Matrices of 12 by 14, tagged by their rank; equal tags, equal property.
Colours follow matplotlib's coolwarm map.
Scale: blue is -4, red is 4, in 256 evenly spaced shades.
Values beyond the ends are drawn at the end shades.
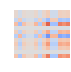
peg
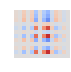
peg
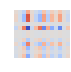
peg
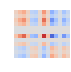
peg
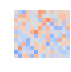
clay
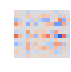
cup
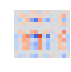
cup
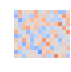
clay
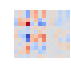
cup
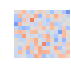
clay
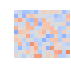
clay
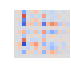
cup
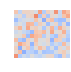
clay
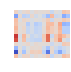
cup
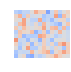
clay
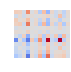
cup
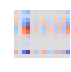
peg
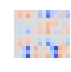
cup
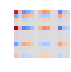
peg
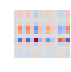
peg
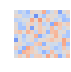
clay
